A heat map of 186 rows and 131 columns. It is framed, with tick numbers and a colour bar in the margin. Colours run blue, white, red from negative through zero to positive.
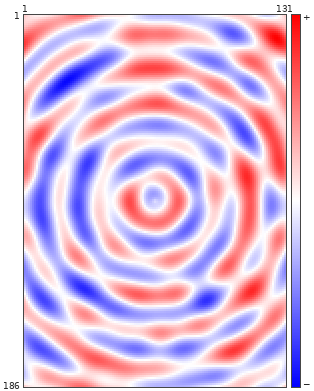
Rings spread out from the centre. There are no lone odd cells. On average the colour sits 50% of the way up the scale. The texture varies smoothly and slowly.
